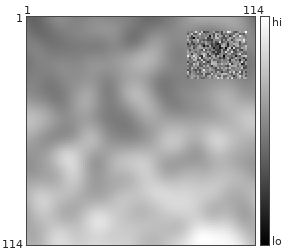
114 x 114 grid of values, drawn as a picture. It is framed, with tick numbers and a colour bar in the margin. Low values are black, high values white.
No regular stripes run through it. Values rise toward the bottom. In the top right lies a patch that is rougher than the rest. The top right is the roughest part. No row or column stands out.
